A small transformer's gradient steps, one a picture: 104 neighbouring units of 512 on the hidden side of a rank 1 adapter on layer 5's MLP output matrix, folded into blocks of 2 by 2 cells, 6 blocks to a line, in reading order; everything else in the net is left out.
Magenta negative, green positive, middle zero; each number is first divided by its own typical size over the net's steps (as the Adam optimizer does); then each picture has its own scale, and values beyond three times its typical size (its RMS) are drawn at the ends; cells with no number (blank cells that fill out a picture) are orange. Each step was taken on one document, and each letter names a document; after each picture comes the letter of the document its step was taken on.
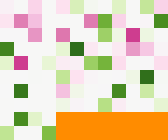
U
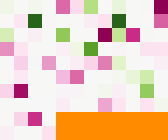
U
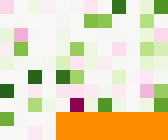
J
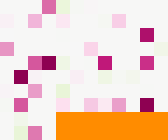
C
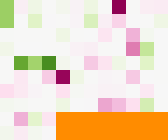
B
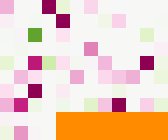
C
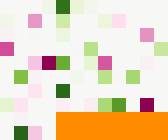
C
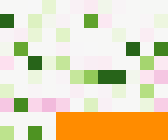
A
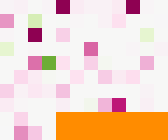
C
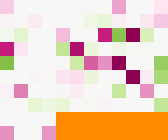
U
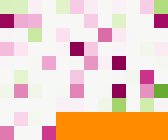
U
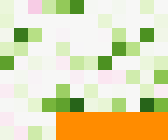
J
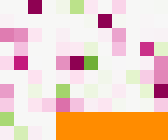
J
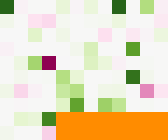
B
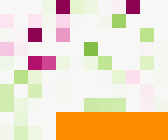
C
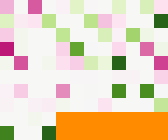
U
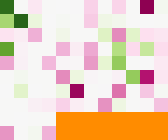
U
